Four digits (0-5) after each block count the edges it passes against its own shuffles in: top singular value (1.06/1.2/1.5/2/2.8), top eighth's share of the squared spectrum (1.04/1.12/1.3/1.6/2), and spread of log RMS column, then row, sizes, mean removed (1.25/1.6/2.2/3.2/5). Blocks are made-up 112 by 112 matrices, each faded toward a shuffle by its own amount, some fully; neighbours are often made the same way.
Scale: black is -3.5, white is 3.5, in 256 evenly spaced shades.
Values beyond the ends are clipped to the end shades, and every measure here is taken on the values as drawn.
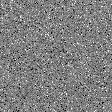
1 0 0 0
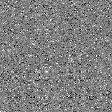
4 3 1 2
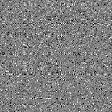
4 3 1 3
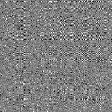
5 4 3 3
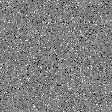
3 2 0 1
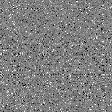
4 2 1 1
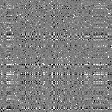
5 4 3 3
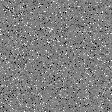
2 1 0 0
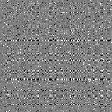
5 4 3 3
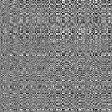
5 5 4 4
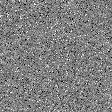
1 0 0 0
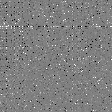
4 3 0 1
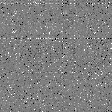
4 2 1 1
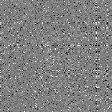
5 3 2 2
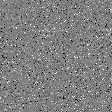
2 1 0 0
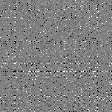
5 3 2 2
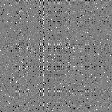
5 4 2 2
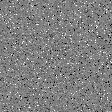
0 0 0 0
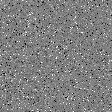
1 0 0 0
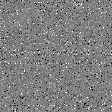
3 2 1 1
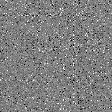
3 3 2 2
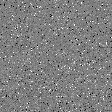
1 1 0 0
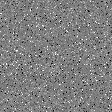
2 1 0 0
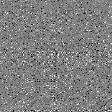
3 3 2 2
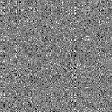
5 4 3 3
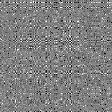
5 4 3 3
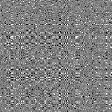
5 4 3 3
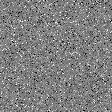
2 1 0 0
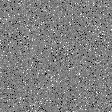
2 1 0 0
